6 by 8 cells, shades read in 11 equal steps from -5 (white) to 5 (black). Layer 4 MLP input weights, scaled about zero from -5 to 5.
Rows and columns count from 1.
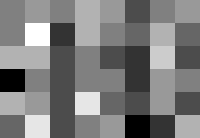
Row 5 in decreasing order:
2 2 2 1 -1 -1 -2 -4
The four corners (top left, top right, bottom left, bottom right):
0 -1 1 -2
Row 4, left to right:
5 0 2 0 0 3 -1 0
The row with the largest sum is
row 4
